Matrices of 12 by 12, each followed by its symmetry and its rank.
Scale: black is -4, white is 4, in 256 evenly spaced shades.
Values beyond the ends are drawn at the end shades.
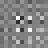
symmetric, rank two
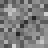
symmetric, full rank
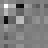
symmetric, rank one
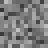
neither, full rank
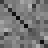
symmetric, full rank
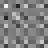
symmetric, rank two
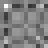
symmetric, rank two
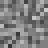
antisymmetric, full rank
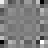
symmetric, rank one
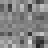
neither, rank two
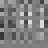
neither, rank two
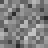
symmetric, full rank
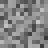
neither, full rank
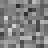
antisymmetric, full rank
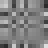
symmetric, rank one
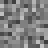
antisymmetric, full rank
